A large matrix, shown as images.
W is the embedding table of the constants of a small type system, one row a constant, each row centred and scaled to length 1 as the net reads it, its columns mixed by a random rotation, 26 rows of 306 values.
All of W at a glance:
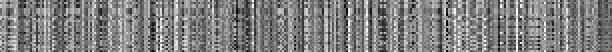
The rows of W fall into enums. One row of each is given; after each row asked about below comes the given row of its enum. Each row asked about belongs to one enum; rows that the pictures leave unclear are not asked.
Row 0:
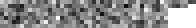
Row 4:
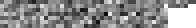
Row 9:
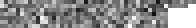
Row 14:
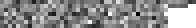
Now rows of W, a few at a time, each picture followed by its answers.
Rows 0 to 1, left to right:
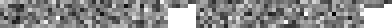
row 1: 14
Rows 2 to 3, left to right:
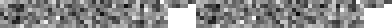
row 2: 0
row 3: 0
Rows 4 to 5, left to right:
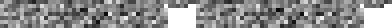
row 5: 4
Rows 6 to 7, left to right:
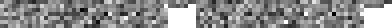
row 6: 4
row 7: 14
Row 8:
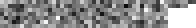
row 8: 0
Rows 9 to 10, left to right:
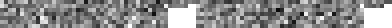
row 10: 4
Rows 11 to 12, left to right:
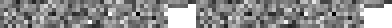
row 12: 14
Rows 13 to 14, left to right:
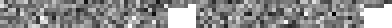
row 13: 9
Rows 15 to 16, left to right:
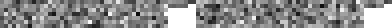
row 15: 14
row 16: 0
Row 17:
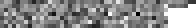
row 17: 14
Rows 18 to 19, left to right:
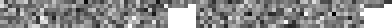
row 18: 9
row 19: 14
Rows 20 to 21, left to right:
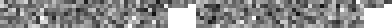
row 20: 9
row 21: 0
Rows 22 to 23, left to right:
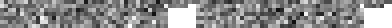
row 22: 9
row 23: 4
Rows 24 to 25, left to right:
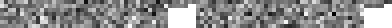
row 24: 9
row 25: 14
